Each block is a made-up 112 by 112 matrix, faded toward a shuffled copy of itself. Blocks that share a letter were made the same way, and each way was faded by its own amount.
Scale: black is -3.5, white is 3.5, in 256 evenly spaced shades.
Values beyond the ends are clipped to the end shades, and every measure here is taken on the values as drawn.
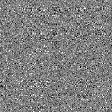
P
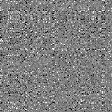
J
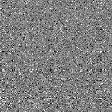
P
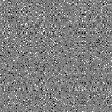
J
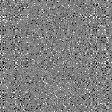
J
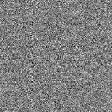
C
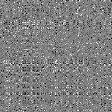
J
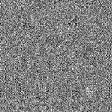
C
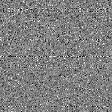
P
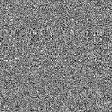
C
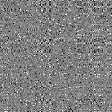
J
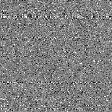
P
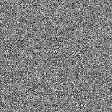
C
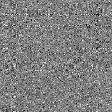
P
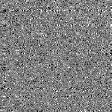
P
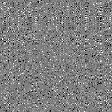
J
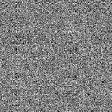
C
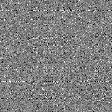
P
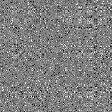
J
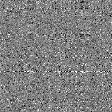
P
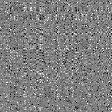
J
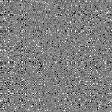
J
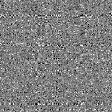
P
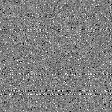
P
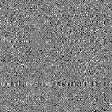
J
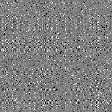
J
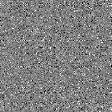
P
